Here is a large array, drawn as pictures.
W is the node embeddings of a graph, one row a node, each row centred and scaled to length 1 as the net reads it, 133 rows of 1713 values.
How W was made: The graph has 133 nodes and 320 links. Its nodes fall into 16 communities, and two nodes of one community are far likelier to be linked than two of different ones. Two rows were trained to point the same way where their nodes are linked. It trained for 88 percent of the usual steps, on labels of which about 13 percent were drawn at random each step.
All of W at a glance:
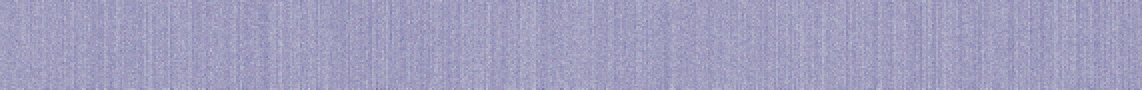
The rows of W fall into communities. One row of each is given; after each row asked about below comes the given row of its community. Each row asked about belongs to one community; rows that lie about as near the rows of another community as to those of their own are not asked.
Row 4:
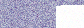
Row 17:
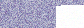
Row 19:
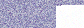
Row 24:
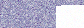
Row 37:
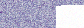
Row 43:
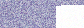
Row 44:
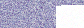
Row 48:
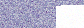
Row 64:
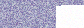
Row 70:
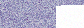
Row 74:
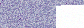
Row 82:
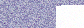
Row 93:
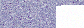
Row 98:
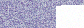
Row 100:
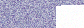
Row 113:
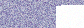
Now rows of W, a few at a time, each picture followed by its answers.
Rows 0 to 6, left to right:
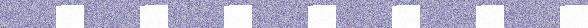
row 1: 4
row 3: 82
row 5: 64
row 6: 17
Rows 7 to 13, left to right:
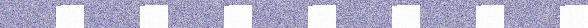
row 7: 48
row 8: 98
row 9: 24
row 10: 4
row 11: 44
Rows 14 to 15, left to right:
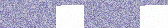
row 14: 48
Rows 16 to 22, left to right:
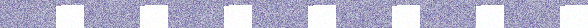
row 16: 44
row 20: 98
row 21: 93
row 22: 4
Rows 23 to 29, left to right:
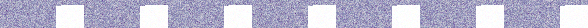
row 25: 93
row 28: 98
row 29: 113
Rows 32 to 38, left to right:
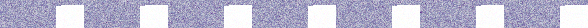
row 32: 37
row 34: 100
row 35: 82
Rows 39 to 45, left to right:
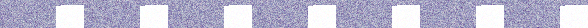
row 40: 82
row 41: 4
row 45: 17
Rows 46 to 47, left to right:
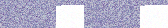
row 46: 37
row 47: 74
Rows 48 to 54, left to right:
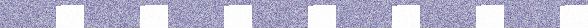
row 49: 19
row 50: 74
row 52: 24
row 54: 4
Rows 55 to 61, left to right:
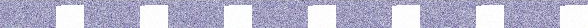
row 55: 100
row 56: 98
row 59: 48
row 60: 113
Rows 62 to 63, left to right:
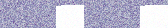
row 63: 74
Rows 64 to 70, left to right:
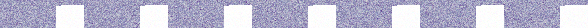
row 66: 64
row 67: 93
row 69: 48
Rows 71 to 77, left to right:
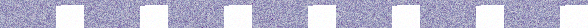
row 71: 93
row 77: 19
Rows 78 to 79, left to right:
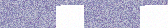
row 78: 100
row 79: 70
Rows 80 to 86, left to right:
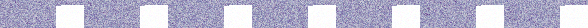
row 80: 24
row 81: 98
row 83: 43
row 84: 17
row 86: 70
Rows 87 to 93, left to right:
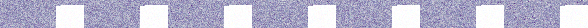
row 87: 100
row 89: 19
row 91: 4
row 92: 48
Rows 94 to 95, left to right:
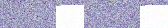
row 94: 44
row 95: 93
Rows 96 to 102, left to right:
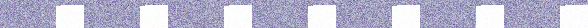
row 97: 82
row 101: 93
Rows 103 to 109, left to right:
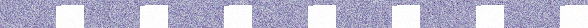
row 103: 17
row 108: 100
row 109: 74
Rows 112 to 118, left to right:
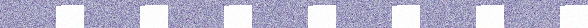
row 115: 44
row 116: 43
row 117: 19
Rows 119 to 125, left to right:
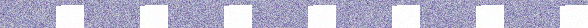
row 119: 37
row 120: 24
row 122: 100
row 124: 37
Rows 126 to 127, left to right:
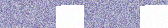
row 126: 64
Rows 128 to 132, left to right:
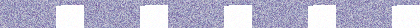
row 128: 70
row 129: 70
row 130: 37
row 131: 113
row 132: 70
